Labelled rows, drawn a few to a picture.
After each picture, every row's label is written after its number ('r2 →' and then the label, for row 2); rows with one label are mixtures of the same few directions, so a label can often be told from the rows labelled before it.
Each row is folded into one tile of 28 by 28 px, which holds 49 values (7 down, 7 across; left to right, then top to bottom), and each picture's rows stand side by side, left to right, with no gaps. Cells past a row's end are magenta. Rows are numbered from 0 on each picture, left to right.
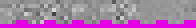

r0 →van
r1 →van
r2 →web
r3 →web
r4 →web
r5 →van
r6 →web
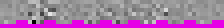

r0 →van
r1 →van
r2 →web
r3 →van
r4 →van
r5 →van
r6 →van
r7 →van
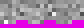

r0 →van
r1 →van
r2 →van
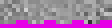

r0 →web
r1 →van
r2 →van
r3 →van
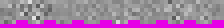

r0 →van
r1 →web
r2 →van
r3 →web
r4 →van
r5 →web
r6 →web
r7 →web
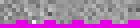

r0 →web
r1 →van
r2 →van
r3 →web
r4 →web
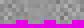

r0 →web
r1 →van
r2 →web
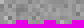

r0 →web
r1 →web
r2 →van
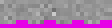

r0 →web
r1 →van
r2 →van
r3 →van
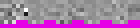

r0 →van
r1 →van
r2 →van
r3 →van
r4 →web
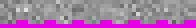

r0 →web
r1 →web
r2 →web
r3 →web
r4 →van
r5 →web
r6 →van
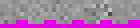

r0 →van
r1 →web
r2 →web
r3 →van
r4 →van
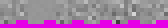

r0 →van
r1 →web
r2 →van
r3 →web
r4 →van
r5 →van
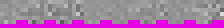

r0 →van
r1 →van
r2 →van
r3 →van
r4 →web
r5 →van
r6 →web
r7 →van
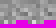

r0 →van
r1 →van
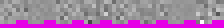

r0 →web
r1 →web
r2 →web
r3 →van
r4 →web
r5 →van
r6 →web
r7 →van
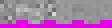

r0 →web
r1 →van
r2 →web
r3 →van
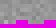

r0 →van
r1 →web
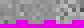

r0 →van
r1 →web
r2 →web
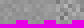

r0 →web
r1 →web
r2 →web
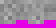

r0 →web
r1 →web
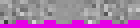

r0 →van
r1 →van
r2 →van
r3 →van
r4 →web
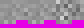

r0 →van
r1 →van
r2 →web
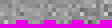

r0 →van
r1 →van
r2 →van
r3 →van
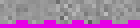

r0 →web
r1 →van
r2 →web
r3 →van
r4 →web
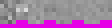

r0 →web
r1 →web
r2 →van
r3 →web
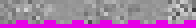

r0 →web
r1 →web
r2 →van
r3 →van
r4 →web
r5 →van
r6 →web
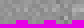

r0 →web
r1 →web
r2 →web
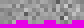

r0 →van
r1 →web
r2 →web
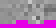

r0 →van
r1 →web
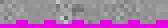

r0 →web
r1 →van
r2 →web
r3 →van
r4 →web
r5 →web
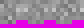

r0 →web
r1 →web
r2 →web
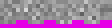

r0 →web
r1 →web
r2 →van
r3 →web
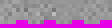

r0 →web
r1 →van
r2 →van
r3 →web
